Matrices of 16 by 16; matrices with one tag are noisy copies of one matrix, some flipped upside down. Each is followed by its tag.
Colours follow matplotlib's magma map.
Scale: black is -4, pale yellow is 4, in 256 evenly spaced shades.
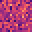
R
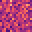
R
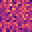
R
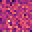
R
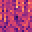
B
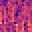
B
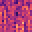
B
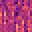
B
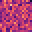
R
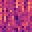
B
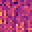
B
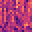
B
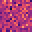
R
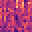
B
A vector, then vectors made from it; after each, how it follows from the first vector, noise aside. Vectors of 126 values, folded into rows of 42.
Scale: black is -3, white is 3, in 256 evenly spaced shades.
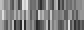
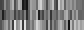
negated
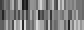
negated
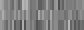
shrunk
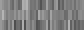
shrunk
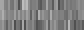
shrunk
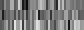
negated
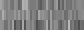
shrunk
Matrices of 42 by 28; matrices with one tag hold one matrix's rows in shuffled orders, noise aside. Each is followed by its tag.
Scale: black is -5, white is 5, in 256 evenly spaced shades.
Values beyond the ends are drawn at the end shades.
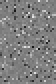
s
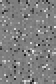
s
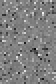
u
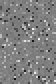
s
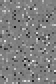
s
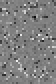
u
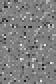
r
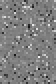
s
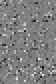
u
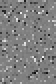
u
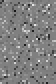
s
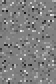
r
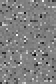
u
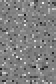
u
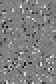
r
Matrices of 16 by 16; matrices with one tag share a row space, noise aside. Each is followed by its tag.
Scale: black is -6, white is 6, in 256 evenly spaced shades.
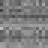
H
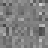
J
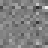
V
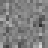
J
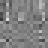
J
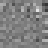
V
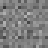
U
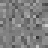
V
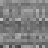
H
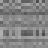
H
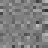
V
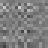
U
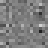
J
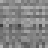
H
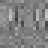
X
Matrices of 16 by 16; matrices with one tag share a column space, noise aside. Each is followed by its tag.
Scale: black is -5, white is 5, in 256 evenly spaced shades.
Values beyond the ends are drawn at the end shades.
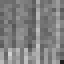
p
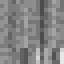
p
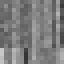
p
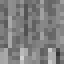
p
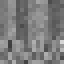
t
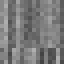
p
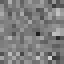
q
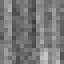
p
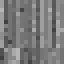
p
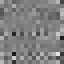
q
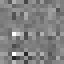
q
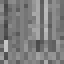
t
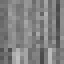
p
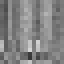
t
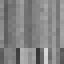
p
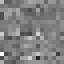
q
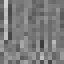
t
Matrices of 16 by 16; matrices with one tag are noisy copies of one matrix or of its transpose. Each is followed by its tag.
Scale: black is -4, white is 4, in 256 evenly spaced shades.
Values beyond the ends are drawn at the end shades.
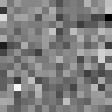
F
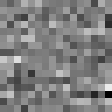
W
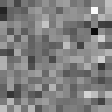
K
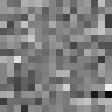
W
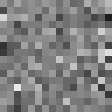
F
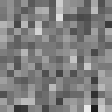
W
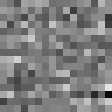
W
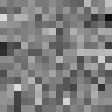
F
